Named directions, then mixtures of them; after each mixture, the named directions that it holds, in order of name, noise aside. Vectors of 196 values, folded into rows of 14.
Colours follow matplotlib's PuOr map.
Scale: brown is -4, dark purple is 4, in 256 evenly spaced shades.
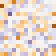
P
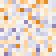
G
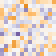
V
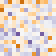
G, P, V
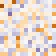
P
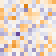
V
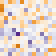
G, P, V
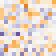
V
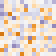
P, V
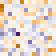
G, P, V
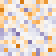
G, P, V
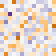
G, P, V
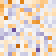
G, P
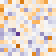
G, P, V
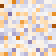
P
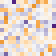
G, P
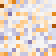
P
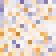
G, P, V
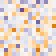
G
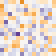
P, V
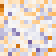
G, P, V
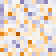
G, P, V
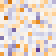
G, P, V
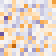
G, V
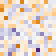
G, P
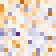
G, P, V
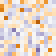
G, P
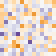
P, V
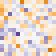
G, P, V
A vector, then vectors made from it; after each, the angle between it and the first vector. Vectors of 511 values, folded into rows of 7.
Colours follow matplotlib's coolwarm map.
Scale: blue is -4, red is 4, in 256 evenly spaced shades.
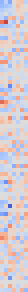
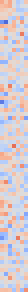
nearly opposite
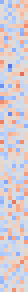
partly aligned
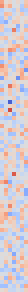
partly opposed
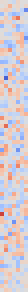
orthogonal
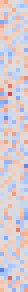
partly opposed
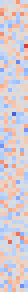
orthogonal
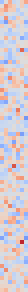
partly opposed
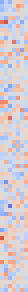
nearly parallel
